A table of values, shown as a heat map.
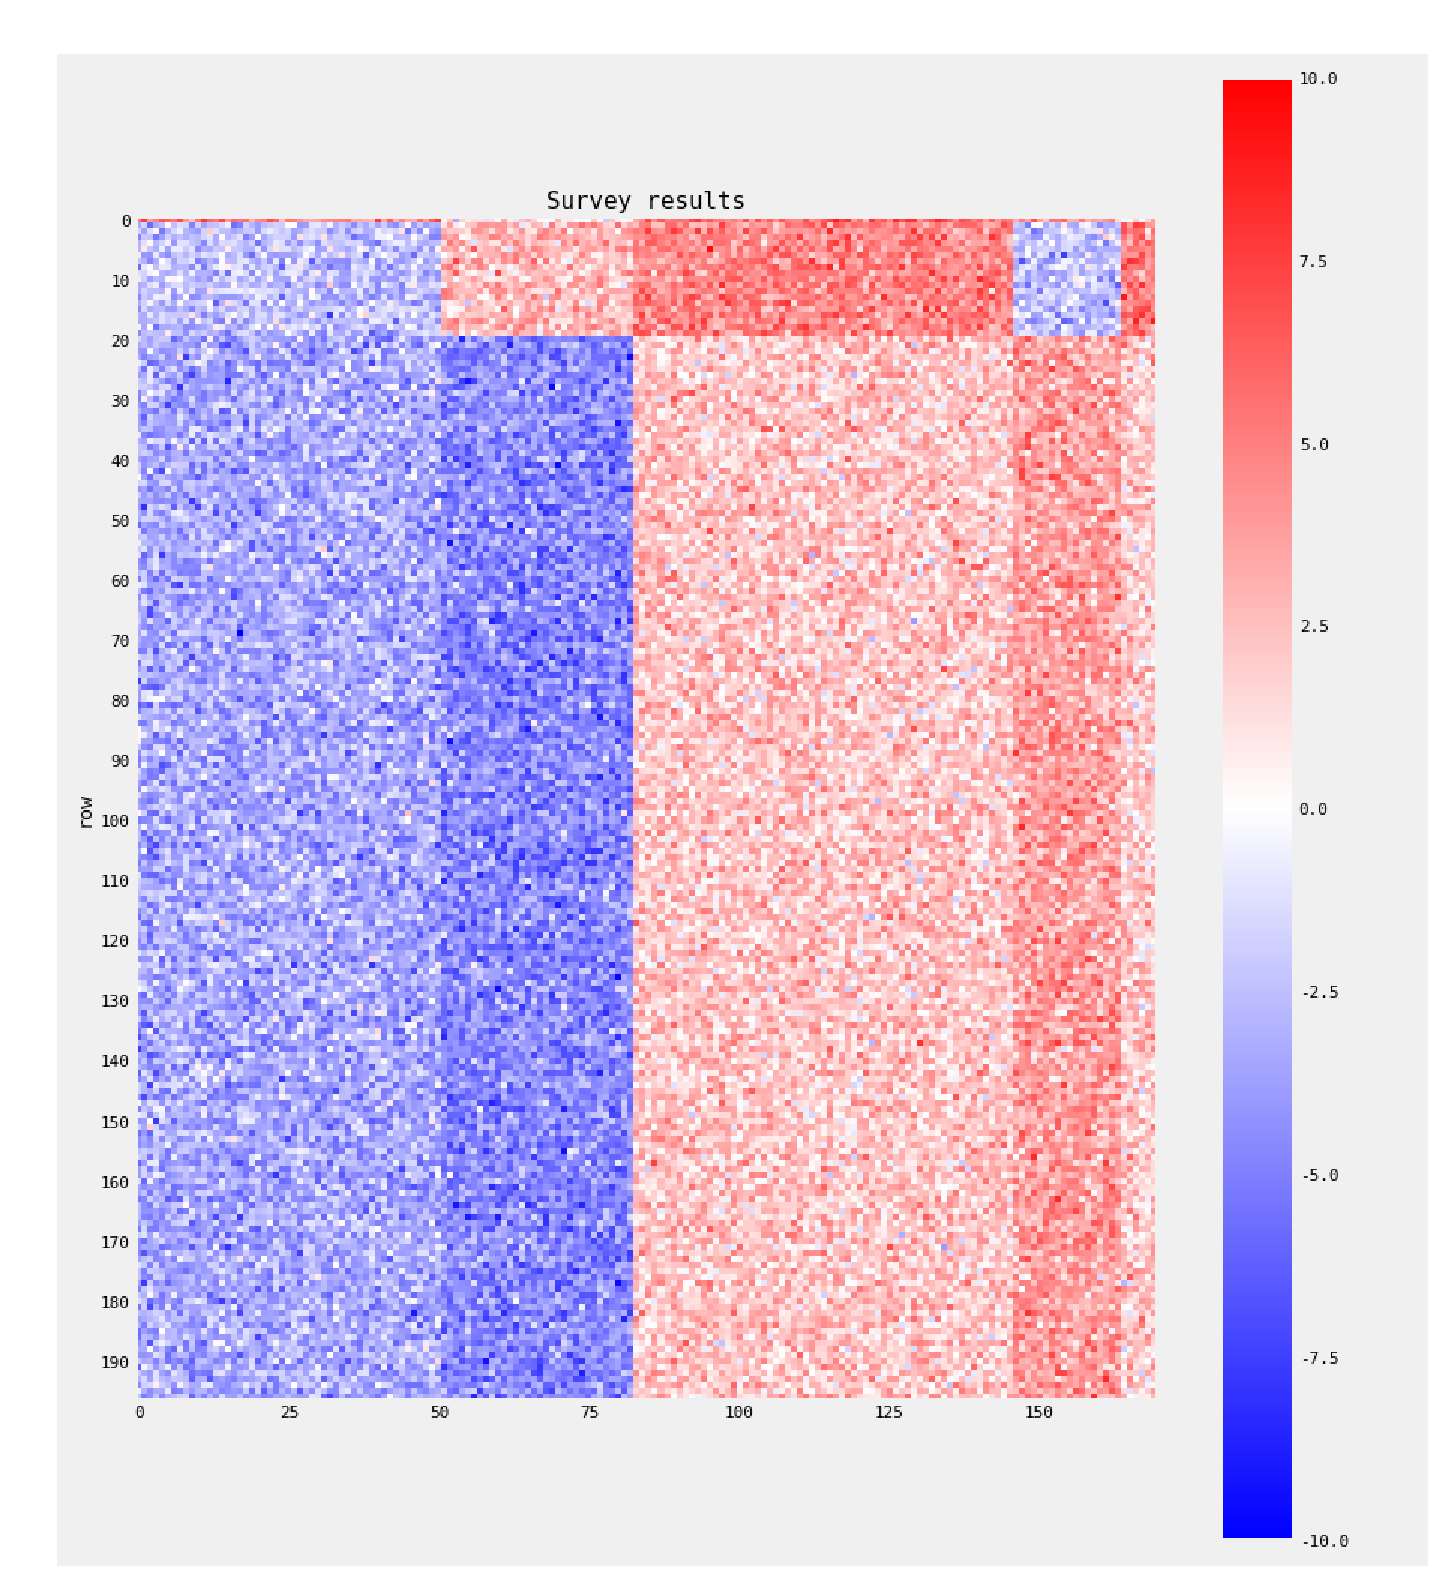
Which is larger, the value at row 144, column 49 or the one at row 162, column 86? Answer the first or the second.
the second
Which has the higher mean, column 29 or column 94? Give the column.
94
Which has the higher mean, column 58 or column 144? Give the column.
144
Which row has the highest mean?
0
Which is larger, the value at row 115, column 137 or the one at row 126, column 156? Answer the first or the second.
the second
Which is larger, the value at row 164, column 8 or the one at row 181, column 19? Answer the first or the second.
the first
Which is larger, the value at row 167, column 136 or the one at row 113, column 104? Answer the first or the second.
the second
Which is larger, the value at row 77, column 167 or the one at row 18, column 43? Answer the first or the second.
the first
